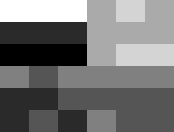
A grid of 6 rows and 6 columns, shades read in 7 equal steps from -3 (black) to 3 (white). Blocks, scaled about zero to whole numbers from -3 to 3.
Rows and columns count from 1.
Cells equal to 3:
3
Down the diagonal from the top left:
3 -2 -3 0 -1 -1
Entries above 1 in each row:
4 0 2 0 0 0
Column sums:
-6 -6 -5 2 3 2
